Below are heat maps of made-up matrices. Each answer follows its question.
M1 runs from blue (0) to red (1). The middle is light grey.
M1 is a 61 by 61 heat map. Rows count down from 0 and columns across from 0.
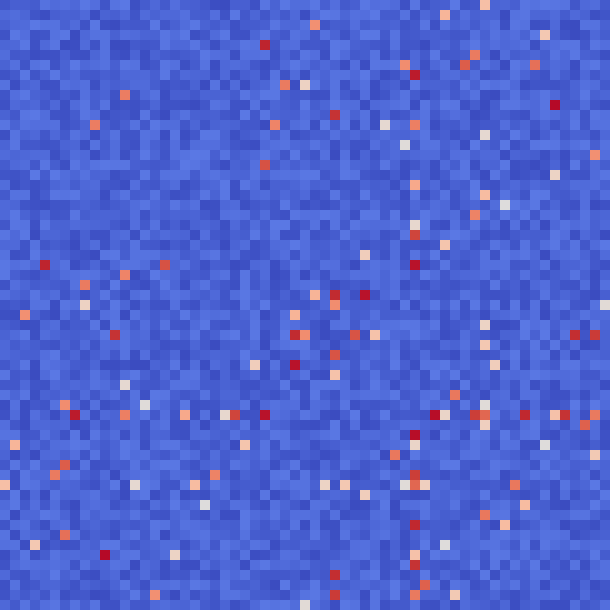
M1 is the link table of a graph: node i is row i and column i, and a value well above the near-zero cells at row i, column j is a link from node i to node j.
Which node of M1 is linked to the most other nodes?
node 41
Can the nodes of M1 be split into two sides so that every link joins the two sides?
yes
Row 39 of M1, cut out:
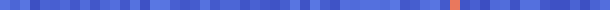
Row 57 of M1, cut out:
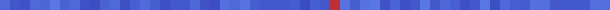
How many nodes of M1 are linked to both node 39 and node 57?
0
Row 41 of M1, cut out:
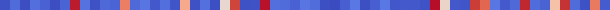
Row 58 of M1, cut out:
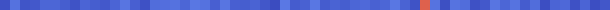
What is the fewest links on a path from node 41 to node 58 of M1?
3
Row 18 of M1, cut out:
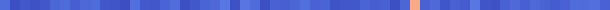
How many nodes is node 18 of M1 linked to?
1
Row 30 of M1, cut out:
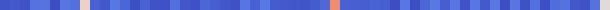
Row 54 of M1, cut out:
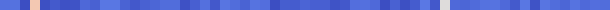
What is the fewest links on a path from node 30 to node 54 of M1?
5
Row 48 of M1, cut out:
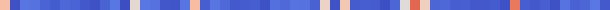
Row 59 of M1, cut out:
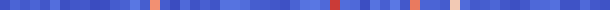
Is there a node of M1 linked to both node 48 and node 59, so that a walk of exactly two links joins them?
yes
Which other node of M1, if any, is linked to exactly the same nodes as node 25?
node 49
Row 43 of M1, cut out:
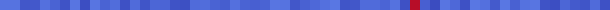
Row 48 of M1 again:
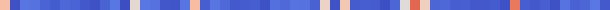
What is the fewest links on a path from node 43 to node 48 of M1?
2
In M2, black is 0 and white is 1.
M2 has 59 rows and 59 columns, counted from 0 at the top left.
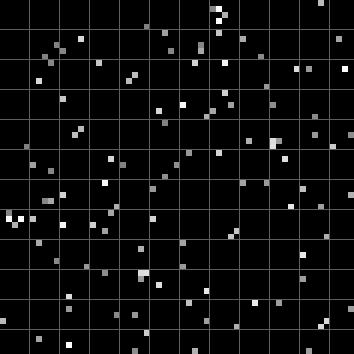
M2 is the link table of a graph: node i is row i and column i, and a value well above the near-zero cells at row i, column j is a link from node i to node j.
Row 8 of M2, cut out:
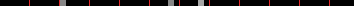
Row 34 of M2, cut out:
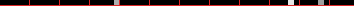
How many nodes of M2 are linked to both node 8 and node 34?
0
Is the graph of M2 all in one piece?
yes
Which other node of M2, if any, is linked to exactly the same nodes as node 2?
node 15
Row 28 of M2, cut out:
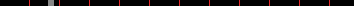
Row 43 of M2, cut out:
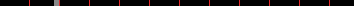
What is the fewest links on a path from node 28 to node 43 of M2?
5
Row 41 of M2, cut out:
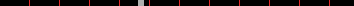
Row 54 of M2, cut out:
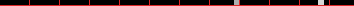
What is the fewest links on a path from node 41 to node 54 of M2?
6
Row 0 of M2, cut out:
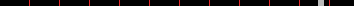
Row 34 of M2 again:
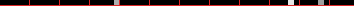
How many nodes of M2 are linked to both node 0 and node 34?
1
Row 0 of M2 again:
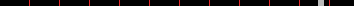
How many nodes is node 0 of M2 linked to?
1
